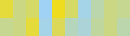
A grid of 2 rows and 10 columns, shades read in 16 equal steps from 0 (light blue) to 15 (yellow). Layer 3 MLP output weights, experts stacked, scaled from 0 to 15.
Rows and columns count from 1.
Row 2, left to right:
7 8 13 1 11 4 2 6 8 5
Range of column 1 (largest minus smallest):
6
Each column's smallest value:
7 8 10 0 11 4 1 5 8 5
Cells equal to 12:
0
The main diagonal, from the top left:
13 8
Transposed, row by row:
13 7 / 8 8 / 10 13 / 0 1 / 15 11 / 10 4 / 1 2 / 5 6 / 8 8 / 7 5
